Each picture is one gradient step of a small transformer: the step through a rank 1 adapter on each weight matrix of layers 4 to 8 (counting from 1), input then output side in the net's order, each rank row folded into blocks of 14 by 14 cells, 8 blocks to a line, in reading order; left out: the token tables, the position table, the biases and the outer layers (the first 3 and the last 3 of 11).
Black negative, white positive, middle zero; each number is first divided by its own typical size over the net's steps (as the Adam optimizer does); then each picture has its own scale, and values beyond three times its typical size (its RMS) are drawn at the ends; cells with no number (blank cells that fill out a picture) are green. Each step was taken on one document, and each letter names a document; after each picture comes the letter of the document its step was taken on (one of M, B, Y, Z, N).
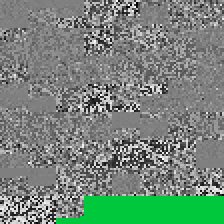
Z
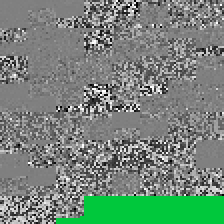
Z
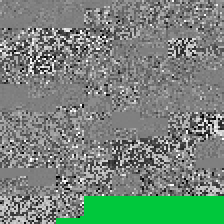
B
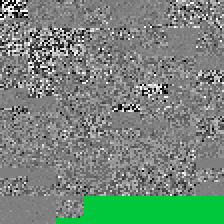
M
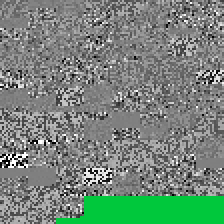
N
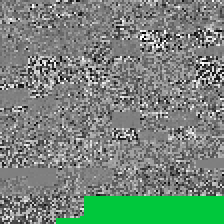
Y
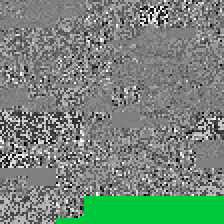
B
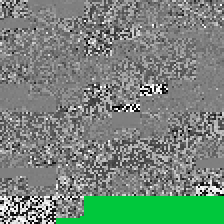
Z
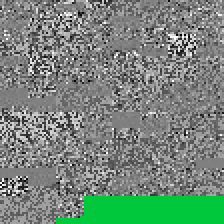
N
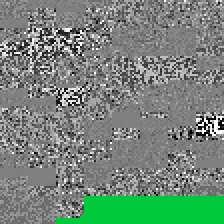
B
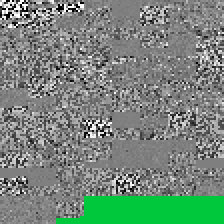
Y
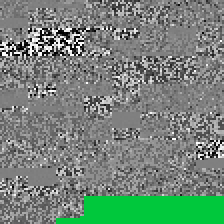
N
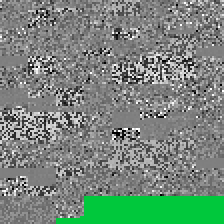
Y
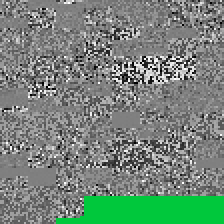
N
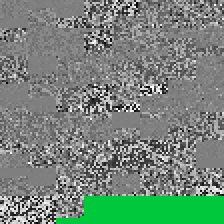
Z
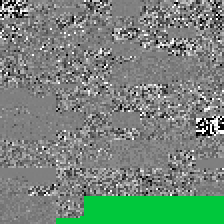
M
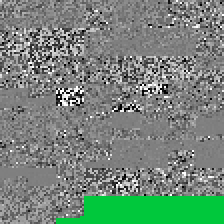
M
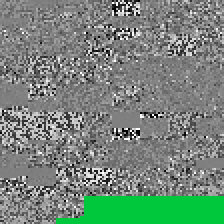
N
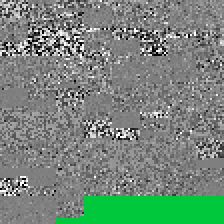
Y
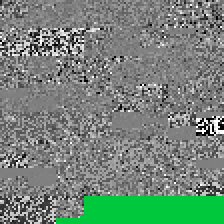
M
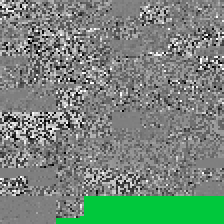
Y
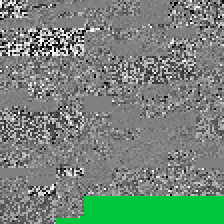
M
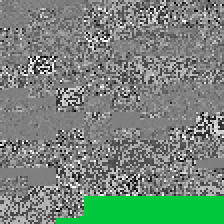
B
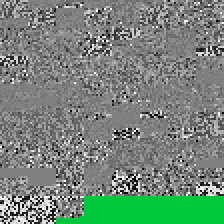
B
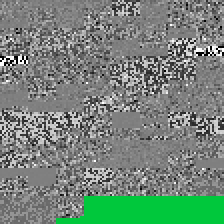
N
